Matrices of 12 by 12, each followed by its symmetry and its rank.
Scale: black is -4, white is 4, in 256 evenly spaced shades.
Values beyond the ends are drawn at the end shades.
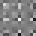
symmetric, rank two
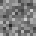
neither, full rank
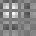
symmetric, rank one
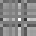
symmetric, rank one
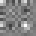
symmetric, rank two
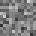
neither, full rank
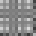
symmetric, rank one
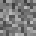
neither, full rank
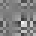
symmetric, rank two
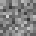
neither, full rank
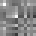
symmetric, rank two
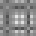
symmetric, rank one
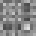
symmetric, rank two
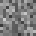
neither, full rank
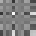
symmetric, rank one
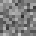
neither, full rank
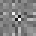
symmetric, rank two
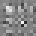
symmetric, rank two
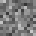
neither, full rank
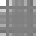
symmetric, rank one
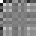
symmetric, rank one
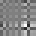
symmetric, rank one
